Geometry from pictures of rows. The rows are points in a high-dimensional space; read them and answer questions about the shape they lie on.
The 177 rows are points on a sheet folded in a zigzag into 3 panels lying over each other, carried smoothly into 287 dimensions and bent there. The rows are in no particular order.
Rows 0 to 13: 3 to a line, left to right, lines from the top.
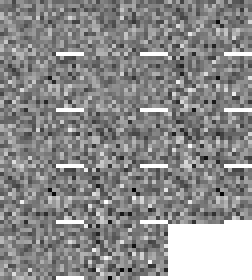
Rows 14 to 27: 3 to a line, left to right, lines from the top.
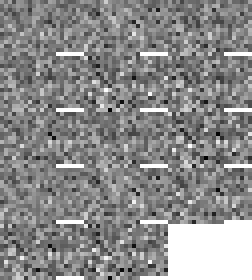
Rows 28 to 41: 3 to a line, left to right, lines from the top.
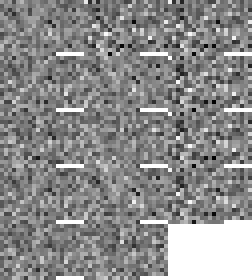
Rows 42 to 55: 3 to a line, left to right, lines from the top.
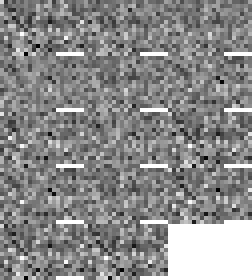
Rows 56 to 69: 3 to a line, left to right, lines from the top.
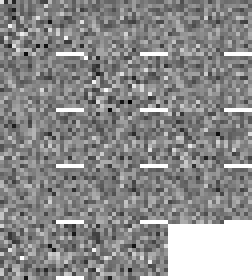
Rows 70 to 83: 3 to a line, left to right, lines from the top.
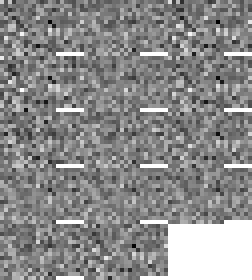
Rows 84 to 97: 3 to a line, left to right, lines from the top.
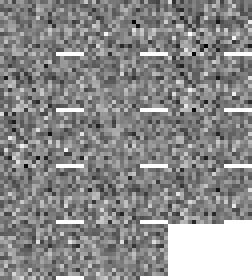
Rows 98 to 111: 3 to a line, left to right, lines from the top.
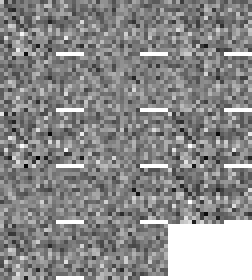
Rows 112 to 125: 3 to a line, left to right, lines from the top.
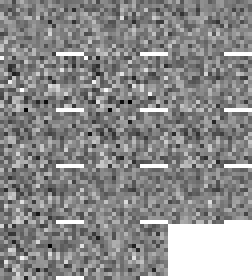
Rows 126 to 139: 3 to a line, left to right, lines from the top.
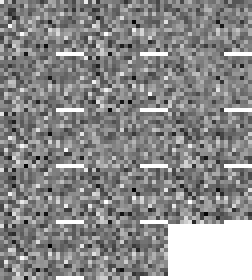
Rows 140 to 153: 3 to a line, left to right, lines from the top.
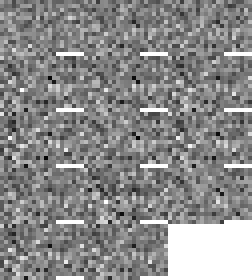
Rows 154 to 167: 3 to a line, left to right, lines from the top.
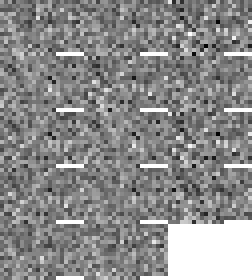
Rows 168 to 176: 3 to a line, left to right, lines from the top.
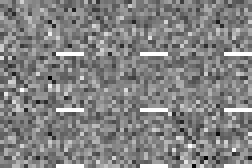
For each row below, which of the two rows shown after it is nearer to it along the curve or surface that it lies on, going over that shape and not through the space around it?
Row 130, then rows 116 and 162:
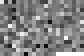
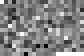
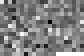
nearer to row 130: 116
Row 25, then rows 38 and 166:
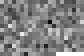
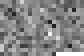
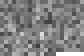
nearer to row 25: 38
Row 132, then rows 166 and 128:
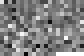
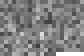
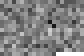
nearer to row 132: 166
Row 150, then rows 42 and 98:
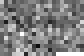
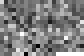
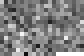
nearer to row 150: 42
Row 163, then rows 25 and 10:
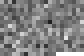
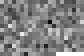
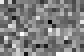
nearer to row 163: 25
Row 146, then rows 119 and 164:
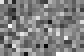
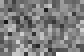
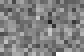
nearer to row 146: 119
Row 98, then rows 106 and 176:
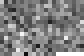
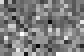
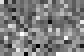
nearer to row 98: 176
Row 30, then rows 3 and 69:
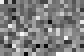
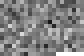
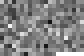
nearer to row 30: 69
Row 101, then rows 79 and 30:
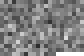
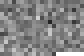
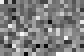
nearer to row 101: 30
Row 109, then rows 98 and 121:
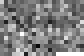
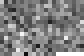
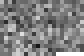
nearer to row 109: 121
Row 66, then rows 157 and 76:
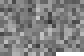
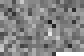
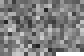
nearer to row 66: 76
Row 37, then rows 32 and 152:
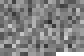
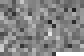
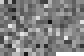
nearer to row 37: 152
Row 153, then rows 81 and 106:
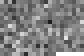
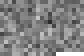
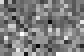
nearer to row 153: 106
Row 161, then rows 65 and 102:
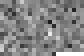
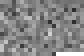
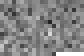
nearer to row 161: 65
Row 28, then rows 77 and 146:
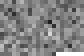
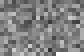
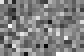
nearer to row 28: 77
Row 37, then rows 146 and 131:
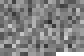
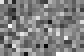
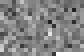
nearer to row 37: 146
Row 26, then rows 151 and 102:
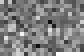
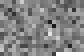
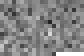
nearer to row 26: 151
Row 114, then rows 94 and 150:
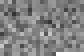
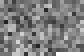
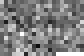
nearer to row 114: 94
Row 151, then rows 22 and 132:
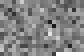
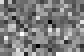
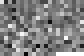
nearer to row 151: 22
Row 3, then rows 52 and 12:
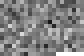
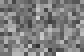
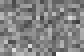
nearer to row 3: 52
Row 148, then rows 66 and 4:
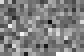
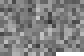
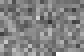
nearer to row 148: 66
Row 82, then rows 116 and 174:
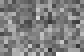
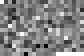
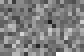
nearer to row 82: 174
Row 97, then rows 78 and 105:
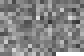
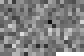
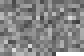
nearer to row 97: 105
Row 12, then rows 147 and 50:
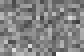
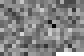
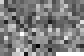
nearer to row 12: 147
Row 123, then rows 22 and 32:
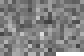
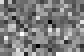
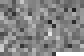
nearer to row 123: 32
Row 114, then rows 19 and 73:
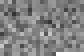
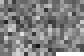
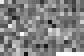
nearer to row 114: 19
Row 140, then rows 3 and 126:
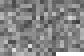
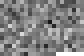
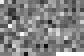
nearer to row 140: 3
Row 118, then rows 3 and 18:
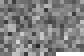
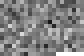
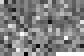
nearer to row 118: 18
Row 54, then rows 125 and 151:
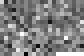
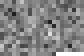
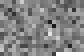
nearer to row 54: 125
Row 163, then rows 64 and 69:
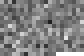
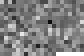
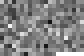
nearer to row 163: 69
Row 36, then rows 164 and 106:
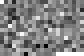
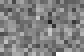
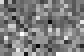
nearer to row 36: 106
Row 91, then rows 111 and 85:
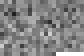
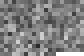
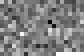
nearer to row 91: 111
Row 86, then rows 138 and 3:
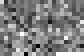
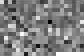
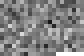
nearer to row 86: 138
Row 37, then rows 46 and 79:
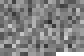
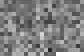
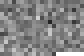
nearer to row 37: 46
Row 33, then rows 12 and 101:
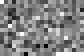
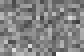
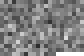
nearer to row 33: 101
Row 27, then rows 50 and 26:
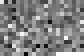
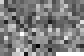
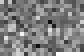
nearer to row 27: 50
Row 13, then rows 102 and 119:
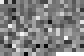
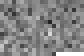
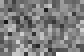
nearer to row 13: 119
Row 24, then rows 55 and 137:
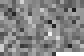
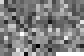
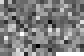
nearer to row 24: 137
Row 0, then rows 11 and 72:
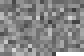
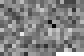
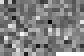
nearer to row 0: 11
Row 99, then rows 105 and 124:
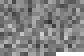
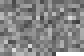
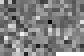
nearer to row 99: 124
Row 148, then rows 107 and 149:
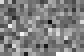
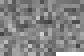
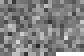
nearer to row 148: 149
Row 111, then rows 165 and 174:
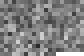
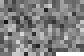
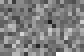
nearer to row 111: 165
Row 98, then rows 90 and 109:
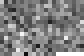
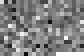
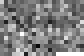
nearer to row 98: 90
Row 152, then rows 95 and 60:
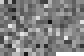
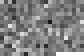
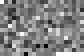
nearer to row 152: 95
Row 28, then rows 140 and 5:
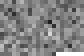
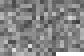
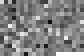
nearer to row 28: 140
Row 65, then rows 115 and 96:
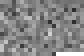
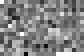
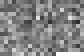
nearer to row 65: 96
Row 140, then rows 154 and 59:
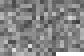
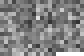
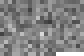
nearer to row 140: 154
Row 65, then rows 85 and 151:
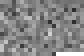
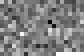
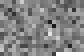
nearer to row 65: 151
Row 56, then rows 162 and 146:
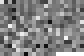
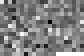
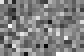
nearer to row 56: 146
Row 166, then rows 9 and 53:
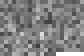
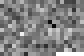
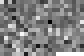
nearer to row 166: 53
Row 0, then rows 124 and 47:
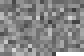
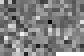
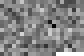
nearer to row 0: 47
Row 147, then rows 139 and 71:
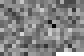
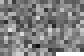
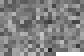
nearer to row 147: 139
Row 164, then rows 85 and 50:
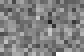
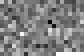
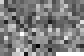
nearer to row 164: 85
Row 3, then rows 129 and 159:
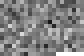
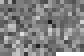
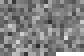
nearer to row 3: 129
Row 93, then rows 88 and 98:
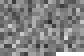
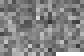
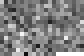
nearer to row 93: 98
